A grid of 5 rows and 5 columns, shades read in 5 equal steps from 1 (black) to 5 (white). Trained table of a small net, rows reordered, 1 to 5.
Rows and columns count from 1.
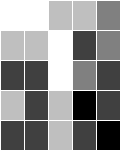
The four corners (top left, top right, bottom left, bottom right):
5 3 2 1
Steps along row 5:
same up down down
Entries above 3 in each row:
4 3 1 2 1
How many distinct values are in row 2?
4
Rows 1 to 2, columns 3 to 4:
4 4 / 5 2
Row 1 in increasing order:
3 4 4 5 5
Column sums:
17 15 22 12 11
